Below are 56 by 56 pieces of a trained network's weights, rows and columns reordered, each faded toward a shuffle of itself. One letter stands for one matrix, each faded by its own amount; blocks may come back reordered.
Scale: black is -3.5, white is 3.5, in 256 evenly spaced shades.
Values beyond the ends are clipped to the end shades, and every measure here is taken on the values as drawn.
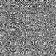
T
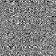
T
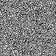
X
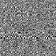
T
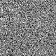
X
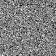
X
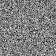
X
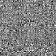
T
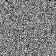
X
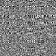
T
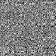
T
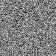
X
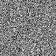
X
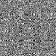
T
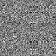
T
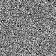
X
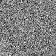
X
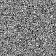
X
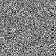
T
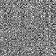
T
